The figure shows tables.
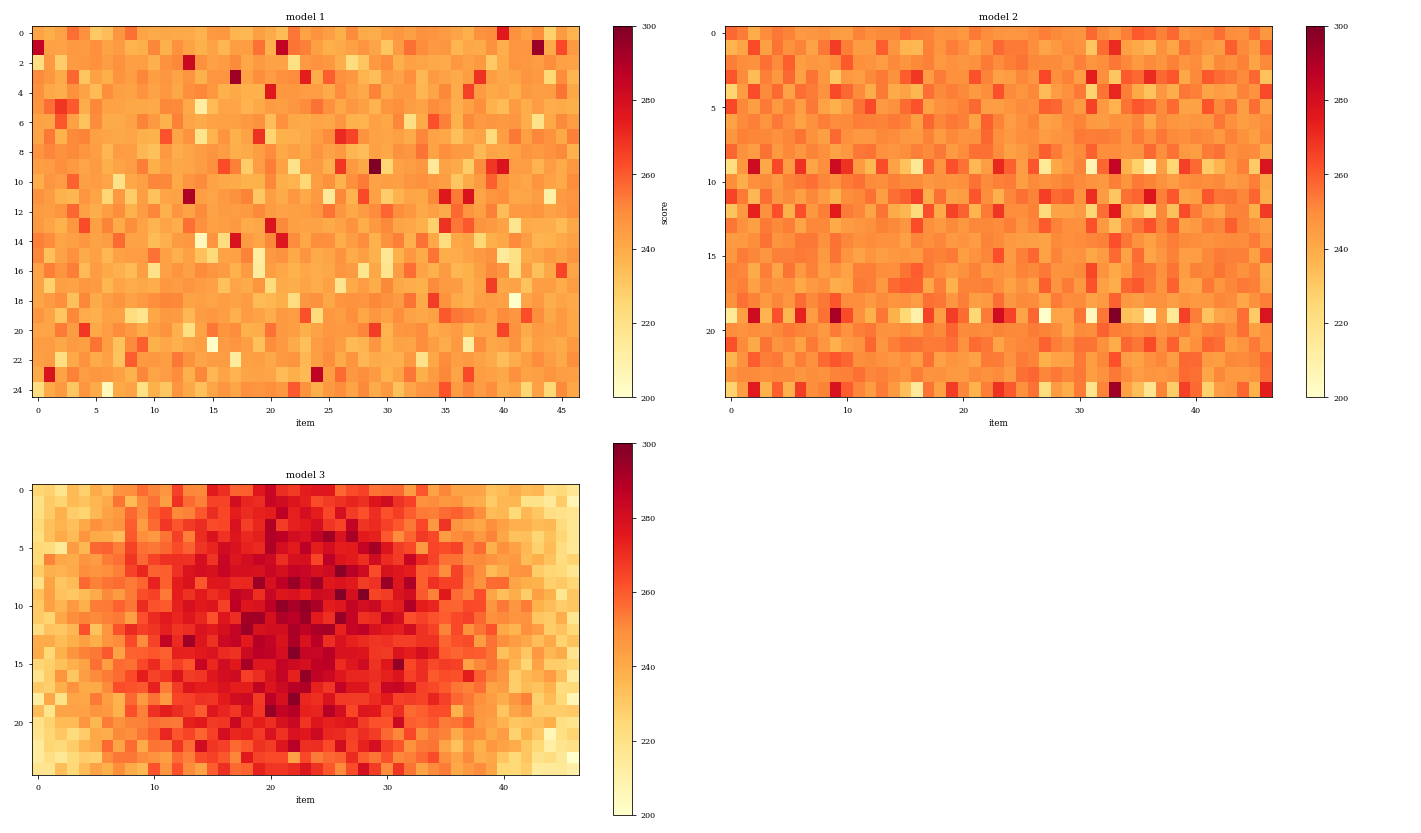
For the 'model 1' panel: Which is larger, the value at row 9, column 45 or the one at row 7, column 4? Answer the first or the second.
the second
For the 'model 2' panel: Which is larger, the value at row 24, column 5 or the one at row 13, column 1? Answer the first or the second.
the second
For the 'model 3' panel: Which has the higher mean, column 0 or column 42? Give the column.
42
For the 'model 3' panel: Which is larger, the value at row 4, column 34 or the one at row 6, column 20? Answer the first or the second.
the second
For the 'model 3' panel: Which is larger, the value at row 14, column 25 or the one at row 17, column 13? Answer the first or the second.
the first
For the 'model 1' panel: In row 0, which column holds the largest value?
40
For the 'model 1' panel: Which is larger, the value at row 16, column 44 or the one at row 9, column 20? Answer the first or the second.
the second
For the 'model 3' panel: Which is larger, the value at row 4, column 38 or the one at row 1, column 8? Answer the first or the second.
the first
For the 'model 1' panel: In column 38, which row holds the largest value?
3
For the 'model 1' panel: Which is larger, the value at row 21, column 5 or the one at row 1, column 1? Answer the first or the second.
the first
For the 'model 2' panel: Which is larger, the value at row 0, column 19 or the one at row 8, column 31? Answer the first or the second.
the second
